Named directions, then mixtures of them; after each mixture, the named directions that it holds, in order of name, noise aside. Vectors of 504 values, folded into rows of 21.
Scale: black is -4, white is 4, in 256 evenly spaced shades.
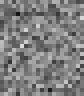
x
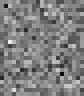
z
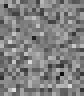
x, z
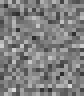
x, z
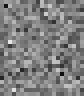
z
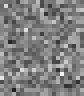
z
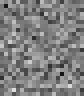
x, z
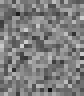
x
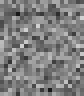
x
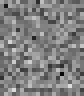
x, z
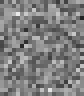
x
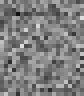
x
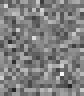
x, z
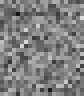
x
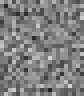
x, z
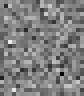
z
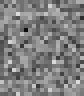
x, z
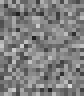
x, z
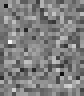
z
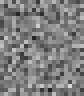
x, z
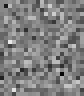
z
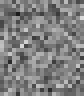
x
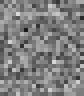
x, z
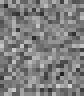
x, z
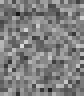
x
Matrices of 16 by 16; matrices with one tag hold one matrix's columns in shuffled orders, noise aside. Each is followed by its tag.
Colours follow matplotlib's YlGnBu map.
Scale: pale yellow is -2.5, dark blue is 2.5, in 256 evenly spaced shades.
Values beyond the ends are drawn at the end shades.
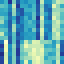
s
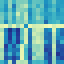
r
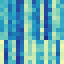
s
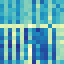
r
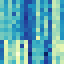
s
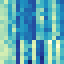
s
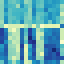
r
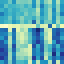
r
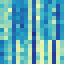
s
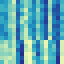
s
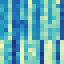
s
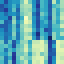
s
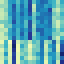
s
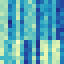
s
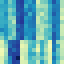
s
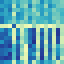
r
